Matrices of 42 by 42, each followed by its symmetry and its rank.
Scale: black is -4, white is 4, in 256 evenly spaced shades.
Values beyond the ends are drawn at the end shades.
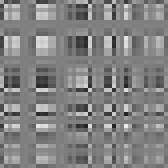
symmetric, rank one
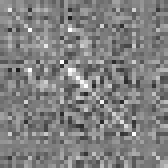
symmetric, rank five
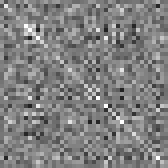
symmetric, rank five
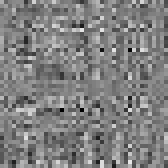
neither, rank five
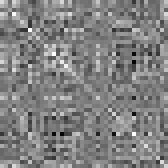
symmetric, rank five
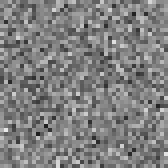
neither, full rank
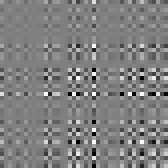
symmetric, rank one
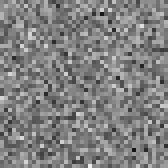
neither, full rank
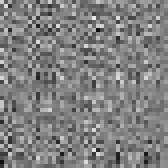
neither, rank five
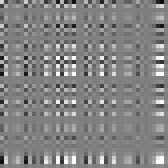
symmetric, rank one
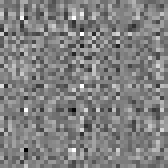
neither, rank five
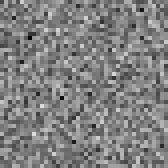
neither, full rank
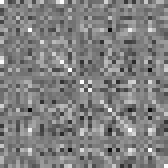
symmetric, rank five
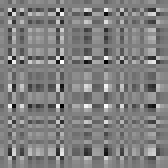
symmetric, rank one
